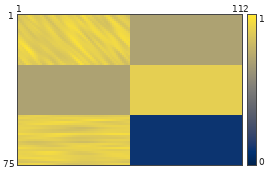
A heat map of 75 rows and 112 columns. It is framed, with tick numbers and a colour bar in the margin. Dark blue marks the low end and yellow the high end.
It is made of 3 by 2 panels. Panel 1,1: very high, slanting down to the right, faint in contrast. Panel 1,2: high, flat. Panel 2,1: high, flat. Panel 2,2: very high, flat. Panel 3,1: very high, streaked across, faint in contrast. Panel 3,2: very low, flat.
